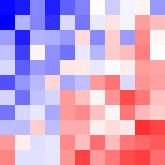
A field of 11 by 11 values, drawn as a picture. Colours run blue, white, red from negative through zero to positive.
Ninth with the highest average: bottom right. Ninth with the lowest average: top left. Slope: up to the bottom right. Mirror symmetry: none.
